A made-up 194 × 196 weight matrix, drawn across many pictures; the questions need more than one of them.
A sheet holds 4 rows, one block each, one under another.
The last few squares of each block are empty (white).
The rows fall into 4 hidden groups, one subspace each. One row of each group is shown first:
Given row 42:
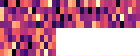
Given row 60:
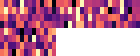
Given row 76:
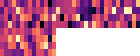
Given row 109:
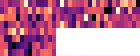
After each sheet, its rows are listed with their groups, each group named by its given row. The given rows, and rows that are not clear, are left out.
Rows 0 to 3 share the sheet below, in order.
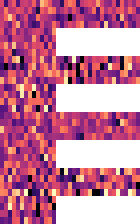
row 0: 42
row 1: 60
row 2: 42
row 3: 42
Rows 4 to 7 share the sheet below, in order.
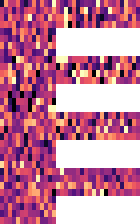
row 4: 60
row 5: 109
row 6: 109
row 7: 42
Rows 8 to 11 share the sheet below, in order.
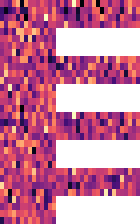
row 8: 60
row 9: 109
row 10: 60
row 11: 42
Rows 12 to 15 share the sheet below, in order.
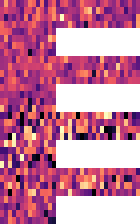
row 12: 76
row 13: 109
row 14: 76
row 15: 76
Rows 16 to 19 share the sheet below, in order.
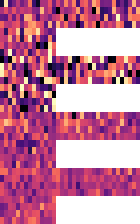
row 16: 42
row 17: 42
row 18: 60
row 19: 42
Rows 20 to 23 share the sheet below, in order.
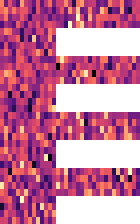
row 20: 60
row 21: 109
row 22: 42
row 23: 42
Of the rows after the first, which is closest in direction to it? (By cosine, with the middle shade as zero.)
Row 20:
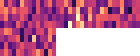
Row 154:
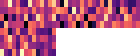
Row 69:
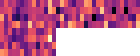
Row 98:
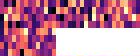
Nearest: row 69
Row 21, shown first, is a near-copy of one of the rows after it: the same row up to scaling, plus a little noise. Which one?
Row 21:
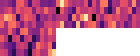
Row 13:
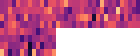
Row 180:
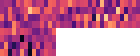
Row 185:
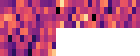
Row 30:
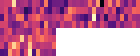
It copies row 185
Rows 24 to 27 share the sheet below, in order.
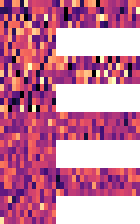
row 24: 60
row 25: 109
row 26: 76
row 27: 109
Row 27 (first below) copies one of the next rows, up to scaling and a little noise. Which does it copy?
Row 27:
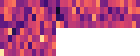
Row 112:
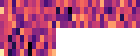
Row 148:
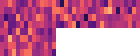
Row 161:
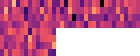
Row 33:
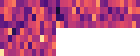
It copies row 33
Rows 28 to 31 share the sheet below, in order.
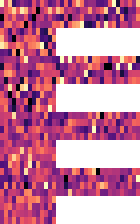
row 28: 42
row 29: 109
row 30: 109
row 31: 60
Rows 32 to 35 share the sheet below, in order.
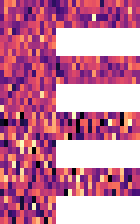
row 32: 109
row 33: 109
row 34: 60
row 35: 60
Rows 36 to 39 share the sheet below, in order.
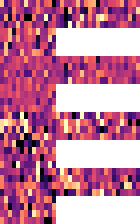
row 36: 60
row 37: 60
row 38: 60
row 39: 42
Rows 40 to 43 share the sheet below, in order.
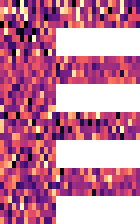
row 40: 60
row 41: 109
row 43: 42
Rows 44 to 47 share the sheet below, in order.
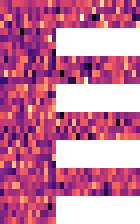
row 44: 76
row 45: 76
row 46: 109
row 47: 76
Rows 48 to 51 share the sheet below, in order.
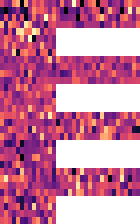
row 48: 60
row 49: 76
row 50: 76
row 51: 60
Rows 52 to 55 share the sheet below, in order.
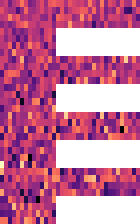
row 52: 76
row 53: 76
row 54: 109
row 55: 42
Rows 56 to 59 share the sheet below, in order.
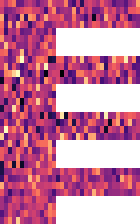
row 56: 76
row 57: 76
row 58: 109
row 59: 42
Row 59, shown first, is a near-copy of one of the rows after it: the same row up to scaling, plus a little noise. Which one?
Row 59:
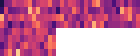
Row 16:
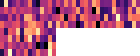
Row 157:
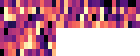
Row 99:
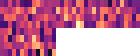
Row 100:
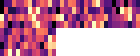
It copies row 100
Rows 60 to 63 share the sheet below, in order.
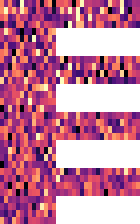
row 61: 109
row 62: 42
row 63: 42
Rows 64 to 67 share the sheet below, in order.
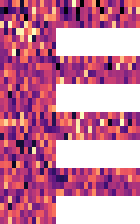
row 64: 60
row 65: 109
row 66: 60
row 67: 109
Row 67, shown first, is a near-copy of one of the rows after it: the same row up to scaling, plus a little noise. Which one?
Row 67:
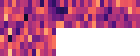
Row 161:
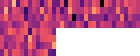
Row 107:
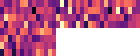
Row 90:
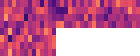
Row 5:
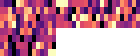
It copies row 90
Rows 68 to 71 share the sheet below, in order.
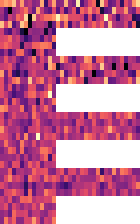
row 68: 76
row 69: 76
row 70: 42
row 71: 76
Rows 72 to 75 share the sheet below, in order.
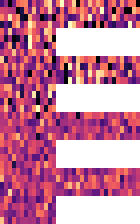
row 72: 76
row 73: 60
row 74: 42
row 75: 42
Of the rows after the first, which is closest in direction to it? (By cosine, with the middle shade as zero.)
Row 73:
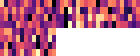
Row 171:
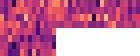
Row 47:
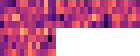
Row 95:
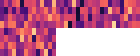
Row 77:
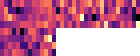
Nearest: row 77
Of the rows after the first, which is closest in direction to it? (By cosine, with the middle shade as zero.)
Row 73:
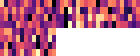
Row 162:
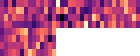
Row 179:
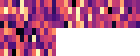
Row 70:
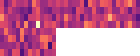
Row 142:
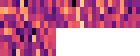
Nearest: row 179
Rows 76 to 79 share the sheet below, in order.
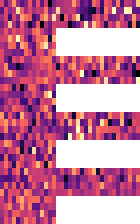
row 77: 76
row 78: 60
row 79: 60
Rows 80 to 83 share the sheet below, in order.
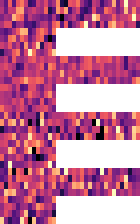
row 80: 76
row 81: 76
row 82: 42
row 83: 109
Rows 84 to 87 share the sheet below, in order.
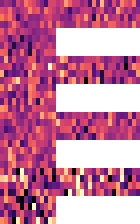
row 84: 109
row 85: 76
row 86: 109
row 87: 60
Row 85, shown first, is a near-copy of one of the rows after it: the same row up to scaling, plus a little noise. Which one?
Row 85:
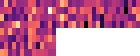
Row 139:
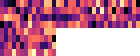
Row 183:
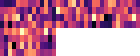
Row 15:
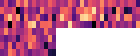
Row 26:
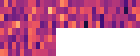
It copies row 26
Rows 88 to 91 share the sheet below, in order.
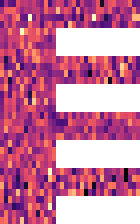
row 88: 76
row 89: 42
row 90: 109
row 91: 76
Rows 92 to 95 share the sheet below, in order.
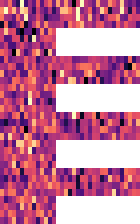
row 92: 60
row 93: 76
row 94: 60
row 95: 60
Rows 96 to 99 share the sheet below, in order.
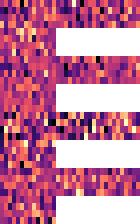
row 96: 60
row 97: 60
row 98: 76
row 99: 42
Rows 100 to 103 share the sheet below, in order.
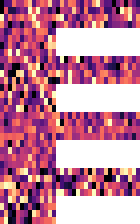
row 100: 42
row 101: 42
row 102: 109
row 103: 109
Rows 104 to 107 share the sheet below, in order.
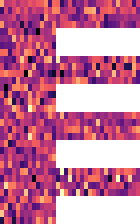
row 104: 42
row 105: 76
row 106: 42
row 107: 109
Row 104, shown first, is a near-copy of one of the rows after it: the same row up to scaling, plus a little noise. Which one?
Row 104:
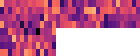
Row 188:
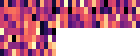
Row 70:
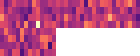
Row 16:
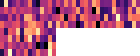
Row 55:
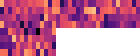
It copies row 55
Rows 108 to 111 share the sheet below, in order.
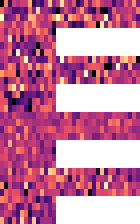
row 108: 42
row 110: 42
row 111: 109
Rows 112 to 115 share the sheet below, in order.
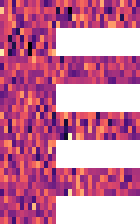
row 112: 109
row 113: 42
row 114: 60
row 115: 60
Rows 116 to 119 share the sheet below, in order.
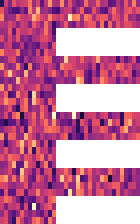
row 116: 42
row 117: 42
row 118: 60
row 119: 60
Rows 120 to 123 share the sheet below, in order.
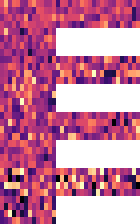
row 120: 76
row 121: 76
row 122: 76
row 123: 76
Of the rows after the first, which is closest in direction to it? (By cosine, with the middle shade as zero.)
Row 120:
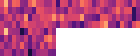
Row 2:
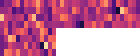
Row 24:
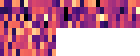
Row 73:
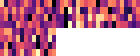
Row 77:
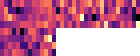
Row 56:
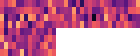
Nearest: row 77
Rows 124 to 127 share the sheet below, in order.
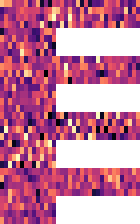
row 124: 42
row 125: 60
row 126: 109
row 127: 42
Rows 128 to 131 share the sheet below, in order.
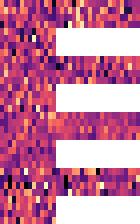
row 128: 60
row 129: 109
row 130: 109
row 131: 60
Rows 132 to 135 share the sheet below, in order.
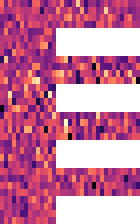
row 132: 42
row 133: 42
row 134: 60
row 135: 76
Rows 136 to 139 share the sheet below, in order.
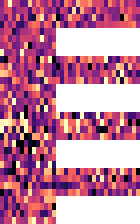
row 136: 109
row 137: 42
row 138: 60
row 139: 76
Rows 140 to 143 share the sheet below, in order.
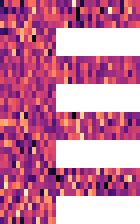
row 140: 60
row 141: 60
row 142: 60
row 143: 109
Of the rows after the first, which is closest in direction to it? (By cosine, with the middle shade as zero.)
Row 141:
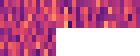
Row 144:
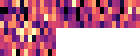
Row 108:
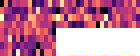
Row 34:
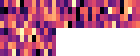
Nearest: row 34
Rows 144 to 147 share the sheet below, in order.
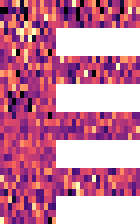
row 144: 60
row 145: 109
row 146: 76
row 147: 42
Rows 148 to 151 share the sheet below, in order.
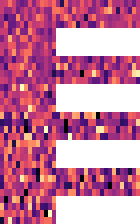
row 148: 109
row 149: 76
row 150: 60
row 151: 42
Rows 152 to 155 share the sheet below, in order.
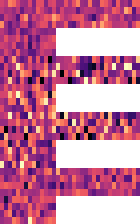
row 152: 76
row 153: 76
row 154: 109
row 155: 76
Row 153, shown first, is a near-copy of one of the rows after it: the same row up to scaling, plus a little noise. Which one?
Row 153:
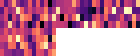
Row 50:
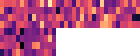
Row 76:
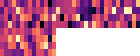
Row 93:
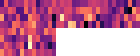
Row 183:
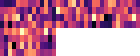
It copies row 76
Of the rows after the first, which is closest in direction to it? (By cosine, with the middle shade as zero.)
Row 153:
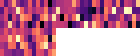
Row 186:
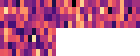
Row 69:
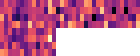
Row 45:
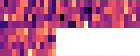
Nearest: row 45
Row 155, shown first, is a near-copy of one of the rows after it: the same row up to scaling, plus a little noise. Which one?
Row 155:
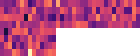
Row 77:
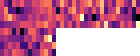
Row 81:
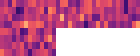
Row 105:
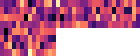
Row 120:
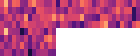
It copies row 105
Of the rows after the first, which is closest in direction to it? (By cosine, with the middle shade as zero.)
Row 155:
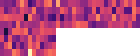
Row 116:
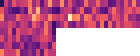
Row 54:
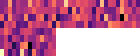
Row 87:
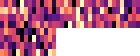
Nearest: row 87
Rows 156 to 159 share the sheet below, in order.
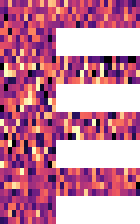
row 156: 109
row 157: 42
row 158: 42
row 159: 76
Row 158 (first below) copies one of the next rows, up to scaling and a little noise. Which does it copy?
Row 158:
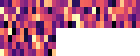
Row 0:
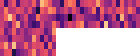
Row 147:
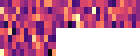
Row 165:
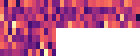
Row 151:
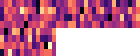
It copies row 147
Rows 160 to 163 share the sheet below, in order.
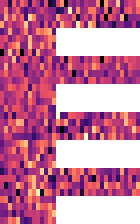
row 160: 109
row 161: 109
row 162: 76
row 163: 42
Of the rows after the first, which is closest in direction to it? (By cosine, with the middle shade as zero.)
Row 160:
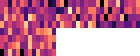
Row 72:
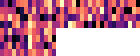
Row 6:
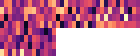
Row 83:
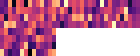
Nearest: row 72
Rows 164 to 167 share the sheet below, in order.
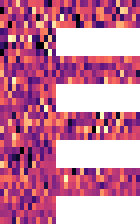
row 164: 42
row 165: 42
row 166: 109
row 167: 60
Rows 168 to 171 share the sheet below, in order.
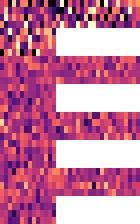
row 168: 109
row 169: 109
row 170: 42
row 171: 109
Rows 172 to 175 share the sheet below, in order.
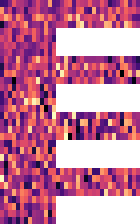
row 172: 42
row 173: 42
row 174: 60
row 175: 42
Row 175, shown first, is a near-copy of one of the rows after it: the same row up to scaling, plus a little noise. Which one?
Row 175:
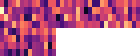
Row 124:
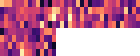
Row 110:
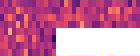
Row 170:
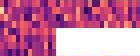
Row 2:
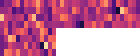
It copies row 170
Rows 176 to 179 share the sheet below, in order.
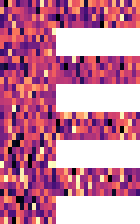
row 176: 42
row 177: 60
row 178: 109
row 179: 60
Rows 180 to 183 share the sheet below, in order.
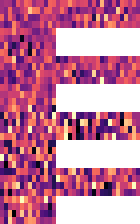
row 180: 109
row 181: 109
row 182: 60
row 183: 76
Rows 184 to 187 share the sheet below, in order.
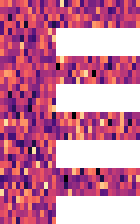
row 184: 42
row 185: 109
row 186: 60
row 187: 60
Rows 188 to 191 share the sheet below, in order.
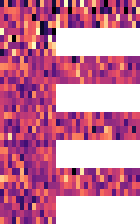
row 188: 42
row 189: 60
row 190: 76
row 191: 60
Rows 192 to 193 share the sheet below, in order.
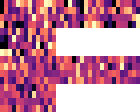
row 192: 42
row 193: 60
